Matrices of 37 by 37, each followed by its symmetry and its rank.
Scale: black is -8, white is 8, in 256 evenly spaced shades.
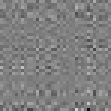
neither, rank three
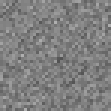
symmetric, full rank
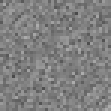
symmetric, full rank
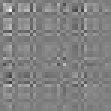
symmetric, rank two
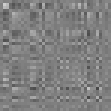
symmetric, rank three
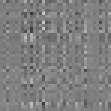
neither, rank three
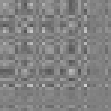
symmetric, rank two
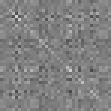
symmetric, rank five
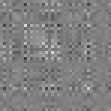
symmetric, rank three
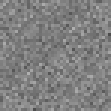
symmetric, full rank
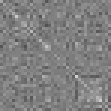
symmetric, rank five
